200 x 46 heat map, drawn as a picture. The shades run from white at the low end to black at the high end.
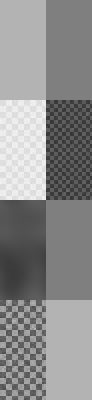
It is made of 4 by 2 panels. Panel 1,1: low, flat. Panel 1,2: middling, flat. Panel 2,1: very low, checkered, faint in contrast. Panel 2,2: high, checkered. Panel 3,1: high, smooth, faint in contrast. Panel 3,2: middling, flat. Panel 4,1: middling, checkered, strong in contrast. Panel 4,2: low, flat.
